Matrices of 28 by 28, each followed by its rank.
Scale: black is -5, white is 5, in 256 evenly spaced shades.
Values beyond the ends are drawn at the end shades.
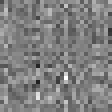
five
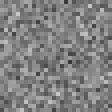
full rank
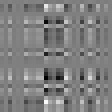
one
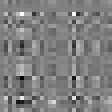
two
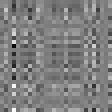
two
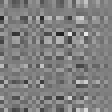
two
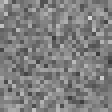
full rank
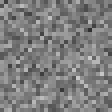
full rank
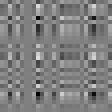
one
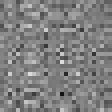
five
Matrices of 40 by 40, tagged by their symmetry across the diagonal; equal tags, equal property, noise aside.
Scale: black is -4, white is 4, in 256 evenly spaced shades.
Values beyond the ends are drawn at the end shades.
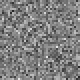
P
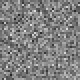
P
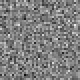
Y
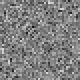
P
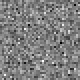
Y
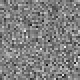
Y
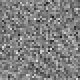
Y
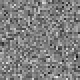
Y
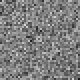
P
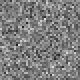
P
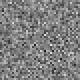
Y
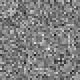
P
